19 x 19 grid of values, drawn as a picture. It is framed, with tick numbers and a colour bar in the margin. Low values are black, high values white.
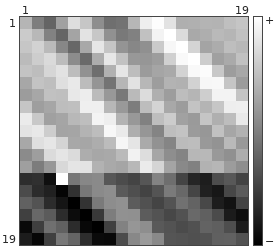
One lone cell stands out, far higher than its neighbours. The top part is higher, up to a seam about 70% of the way down. The grain runs diagonally down to the right.
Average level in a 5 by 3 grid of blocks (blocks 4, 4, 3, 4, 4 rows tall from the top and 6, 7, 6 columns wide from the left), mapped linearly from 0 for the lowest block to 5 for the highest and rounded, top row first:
445
545
544
332
011
